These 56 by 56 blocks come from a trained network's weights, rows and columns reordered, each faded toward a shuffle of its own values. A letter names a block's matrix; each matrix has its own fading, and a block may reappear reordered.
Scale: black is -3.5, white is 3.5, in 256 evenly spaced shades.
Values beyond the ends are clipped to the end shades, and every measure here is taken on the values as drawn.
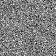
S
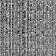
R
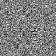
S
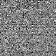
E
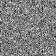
S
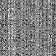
R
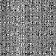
R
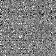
E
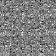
E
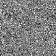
S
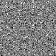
S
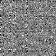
E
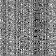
R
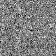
S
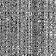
R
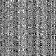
R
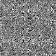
E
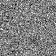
S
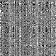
R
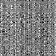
R
